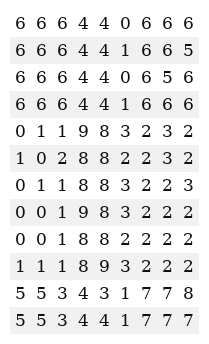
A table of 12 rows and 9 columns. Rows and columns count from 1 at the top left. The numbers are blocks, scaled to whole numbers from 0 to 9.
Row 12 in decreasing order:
7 7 7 5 5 4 4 3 1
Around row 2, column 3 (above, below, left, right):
6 6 6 4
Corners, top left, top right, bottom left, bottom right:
6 6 5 7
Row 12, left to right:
5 5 3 4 4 1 7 7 7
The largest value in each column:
6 6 6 9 9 3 7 7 8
